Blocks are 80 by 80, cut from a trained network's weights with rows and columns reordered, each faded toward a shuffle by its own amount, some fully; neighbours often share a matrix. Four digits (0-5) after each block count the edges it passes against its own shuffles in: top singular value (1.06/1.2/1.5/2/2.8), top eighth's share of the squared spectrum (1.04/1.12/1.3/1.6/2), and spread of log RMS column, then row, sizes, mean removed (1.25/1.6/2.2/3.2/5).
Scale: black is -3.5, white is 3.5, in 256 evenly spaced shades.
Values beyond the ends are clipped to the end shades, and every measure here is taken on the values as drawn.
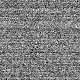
3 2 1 0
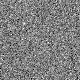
0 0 0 0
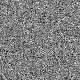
0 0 0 0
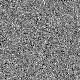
0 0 0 0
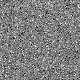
0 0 0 0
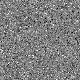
0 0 0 0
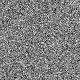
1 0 0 0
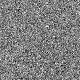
2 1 0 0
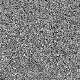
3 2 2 0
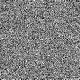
3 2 0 0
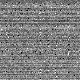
4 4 2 1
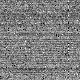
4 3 1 0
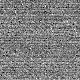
3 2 1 1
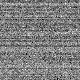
4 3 1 1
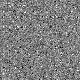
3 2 1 1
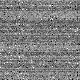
4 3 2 1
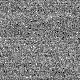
2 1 0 0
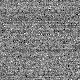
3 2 0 0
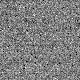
1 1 0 0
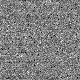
1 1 0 0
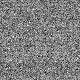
1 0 0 0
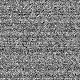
3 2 0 1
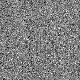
1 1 0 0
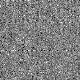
2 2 0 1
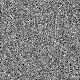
1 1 0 0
